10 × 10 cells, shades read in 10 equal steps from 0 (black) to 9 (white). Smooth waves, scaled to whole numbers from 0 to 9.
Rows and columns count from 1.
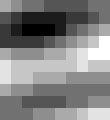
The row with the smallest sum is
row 2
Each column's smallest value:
2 1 0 0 0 1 2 2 3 4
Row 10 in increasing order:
4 4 4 5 5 6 6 7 8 8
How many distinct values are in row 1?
4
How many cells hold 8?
6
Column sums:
49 42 38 37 38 41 46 51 57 61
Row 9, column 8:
4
